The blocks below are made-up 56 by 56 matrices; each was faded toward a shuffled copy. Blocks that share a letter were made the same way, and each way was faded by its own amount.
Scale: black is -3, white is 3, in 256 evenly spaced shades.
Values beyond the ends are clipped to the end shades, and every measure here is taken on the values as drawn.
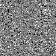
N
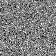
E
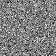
E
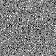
N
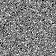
E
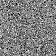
E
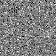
N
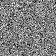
E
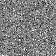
N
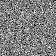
E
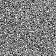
E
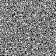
N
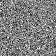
E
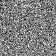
E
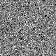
E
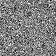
E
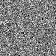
E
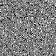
N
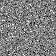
E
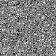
N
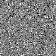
N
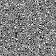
N
